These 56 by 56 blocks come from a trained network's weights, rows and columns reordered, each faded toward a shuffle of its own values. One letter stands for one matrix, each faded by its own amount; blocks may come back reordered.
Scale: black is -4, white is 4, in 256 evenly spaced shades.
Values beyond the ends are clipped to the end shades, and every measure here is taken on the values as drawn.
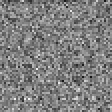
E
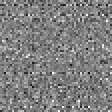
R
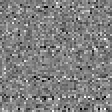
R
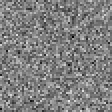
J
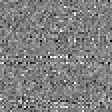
R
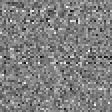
R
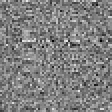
E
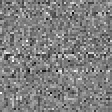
R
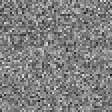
E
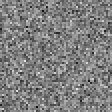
J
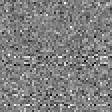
R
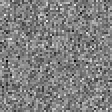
J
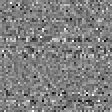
R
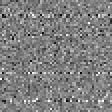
R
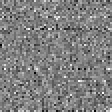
R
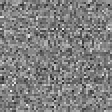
E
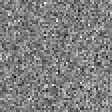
J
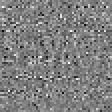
R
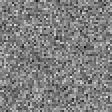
J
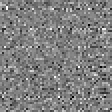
R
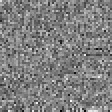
E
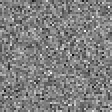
J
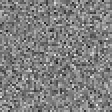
J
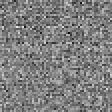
E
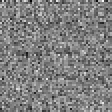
E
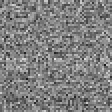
E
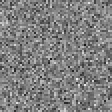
J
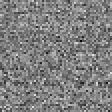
E
